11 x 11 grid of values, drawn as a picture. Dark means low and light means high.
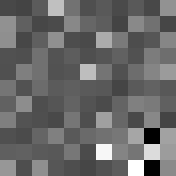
Odd patch: rougher, in the bottom right. Ninth with the highest average: bottom right. Roughest part: bottom right. Mirror symmetry: none. Average level on the scale: 40%.
